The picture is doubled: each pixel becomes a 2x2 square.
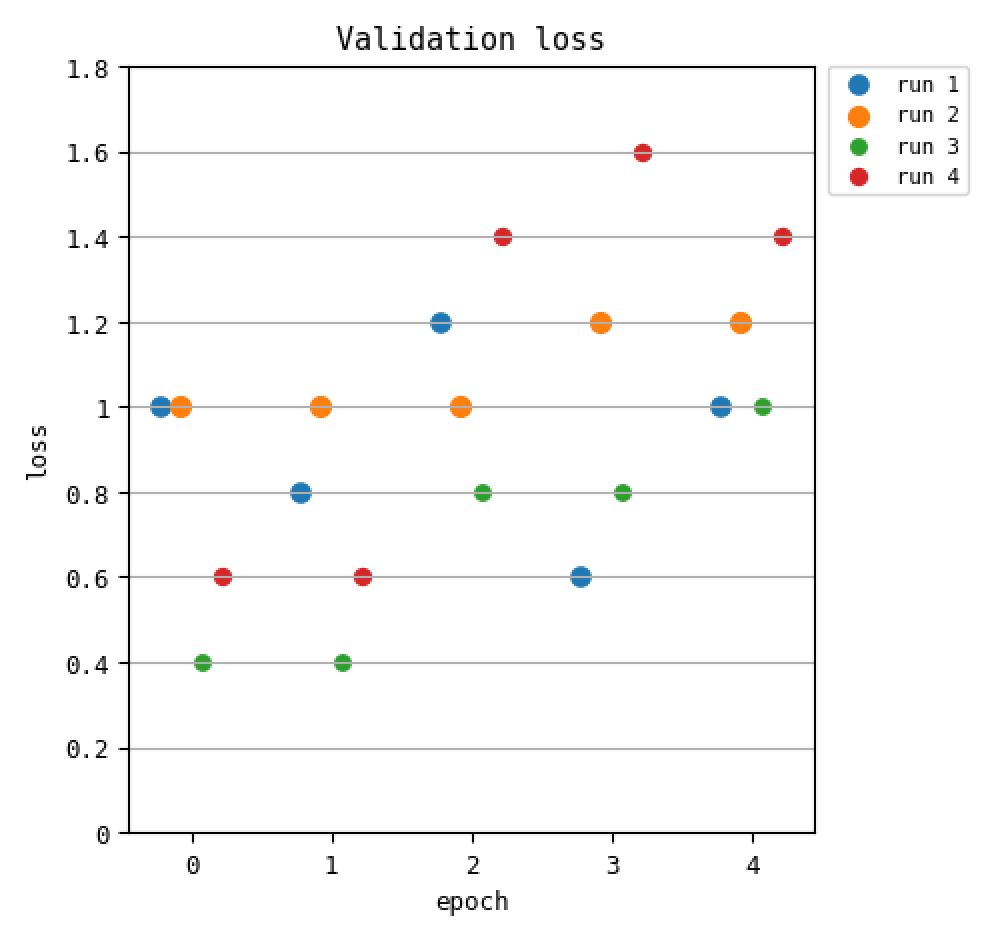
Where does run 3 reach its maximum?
4
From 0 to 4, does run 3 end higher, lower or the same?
higher
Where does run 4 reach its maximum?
3
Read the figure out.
Title: Validation loss
x-axis: epoch, ticks 0 1 2 3 4
y-axis: loss, ticks 0 0.2 0.4 0.6 0.8 1 1.2 1.4 1.6 1.8
Legend: run 1, run 2, run 3, run 4
Values:
run 1: 1 0.8 1.2 0.6 1
run 2: 1 1 1 1.2 1.2
run 3: 0.4 0.4 0.8 0.8 1
run 4: 0.6 0.6 1.4 1.6 1.4
